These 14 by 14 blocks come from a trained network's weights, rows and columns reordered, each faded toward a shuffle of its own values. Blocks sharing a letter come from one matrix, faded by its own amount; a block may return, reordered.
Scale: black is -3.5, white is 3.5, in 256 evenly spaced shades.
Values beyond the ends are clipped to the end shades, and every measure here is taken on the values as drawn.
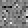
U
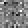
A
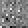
U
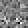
A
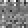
A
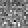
U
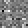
A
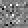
U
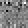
A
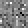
U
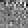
A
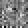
A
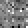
U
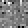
A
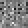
A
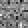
U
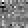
U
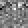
A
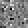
U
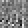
A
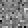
U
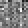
A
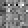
A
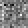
A
